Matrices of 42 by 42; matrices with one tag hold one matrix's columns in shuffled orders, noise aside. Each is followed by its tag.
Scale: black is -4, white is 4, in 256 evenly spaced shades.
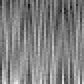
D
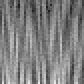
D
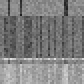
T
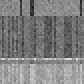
T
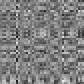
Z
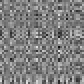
Z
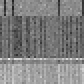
T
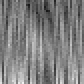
D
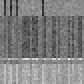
T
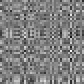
Z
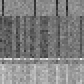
T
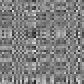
Z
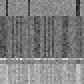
T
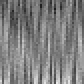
D
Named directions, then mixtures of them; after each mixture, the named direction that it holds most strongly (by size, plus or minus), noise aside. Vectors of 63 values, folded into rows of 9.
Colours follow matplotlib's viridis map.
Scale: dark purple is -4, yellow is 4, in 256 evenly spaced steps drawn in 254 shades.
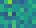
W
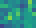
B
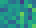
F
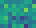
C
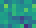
C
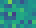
W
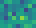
C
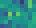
B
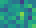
F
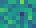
F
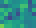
B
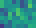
B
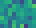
W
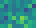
C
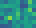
B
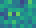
W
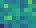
B
